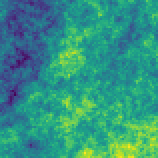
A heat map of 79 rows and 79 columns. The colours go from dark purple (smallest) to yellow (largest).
No regular stripes run through it. The ninth with the highest average is the bottom right. On average the colour sits 50% of the way up the scale. The halves do not mirror each other. Values rise toward the bottom right.
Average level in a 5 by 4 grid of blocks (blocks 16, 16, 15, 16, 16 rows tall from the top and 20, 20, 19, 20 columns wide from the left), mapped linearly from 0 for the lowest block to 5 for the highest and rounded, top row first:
0132 / 0332 / 0333 / 2443 / 2345
